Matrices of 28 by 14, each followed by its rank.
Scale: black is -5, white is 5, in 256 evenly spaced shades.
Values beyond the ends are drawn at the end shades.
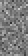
full rank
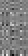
two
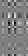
one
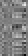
two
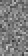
full rank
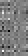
two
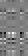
one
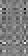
two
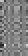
two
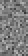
full rank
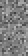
full rank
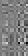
two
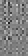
three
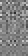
three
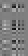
one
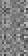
three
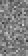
full rank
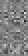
three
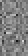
three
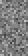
full rank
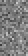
full rank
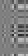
one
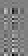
one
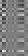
one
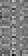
three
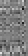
three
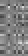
two
